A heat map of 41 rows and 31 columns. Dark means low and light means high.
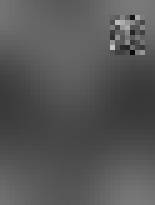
No regular stripes run through it. The top right is the roughest part. An odd patch, rougher than its surroundings, sits in the top right.
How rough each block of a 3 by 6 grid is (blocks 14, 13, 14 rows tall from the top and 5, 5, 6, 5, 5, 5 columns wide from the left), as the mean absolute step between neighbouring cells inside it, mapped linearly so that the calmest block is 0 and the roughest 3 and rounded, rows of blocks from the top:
000033
000000
000000
